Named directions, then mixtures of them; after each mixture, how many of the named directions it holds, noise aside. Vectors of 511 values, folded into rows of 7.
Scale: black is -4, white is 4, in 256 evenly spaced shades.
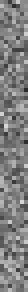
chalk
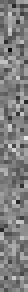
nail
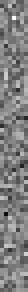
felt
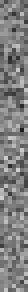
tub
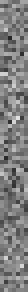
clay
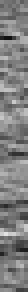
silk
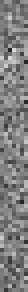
three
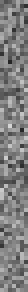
two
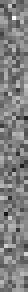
one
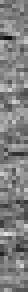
two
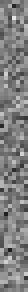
two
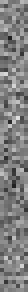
one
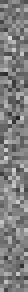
one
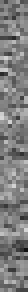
two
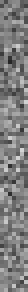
one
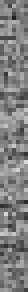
three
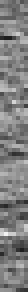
one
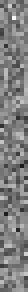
one
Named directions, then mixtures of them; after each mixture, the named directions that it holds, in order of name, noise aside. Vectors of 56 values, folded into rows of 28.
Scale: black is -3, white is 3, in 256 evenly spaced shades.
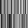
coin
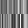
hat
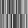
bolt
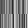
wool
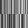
coin, hat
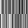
coin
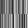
wool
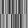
bolt, coin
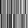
bolt, coin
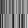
hat, wool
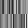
bolt, wool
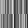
wool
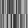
bolt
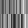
bolt, hat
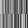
coin, wool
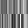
hat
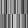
bolt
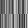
wool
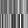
hat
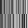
coin, wool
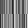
wool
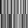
coin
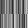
wool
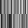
coin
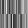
bolt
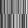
coin, wool
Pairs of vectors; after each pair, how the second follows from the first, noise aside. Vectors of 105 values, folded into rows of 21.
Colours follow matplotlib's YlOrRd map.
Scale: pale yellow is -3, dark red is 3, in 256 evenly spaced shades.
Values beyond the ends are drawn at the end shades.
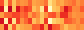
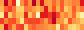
shuffled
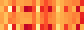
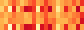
copied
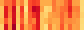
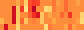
partly zeroed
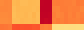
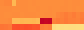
partly zeroed
